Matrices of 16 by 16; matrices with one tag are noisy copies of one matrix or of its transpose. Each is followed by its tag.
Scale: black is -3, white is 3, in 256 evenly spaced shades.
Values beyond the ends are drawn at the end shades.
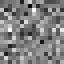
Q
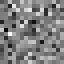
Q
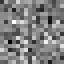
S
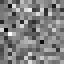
Q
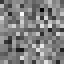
S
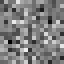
S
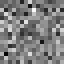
Q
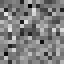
Q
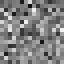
Q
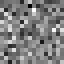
Q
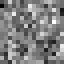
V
